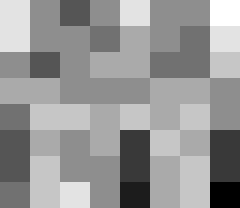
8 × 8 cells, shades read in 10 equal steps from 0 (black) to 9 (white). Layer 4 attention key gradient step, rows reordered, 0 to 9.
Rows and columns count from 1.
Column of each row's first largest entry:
8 1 8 1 2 6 2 3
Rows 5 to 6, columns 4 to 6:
6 7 6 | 6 2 7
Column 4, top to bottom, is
5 4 6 5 6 6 5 5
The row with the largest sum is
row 5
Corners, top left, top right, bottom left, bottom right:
8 9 4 0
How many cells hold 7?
10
